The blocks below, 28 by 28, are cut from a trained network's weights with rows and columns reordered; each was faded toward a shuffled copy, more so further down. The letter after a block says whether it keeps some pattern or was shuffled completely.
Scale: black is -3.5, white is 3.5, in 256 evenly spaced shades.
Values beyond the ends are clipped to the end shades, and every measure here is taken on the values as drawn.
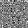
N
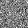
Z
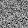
Z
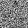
Z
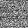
N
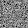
Z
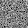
Z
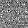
N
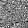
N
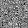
N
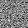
N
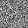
N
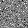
Z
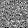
Z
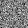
N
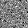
Z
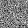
Z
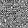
N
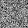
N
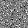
Z
